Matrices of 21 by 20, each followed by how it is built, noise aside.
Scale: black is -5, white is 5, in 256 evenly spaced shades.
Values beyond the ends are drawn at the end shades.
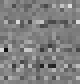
uneven rows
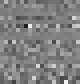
uneven rows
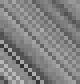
Toeplitz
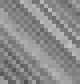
Toeplitz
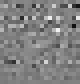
uneven rows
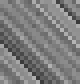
Toeplitz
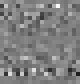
uneven rows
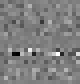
uneven rows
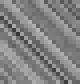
Toeplitz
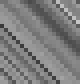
Toeplitz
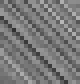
Toeplitz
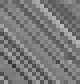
Toeplitz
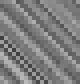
Toeplitz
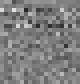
uneven rows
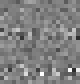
uneven rows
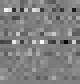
uneven rows
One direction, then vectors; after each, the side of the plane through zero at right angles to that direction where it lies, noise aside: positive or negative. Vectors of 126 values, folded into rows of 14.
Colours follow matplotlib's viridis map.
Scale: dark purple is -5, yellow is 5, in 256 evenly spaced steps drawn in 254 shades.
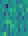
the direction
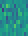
negative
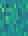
positive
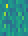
negative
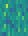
negative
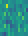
negative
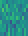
negative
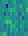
positive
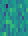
positive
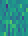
positive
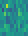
negative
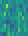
negative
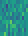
positive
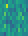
negative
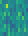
negative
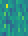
negative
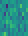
positive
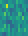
negative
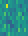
negative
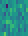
positive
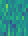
negative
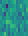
positive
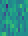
positive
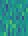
positive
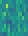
negative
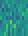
positive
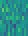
negative
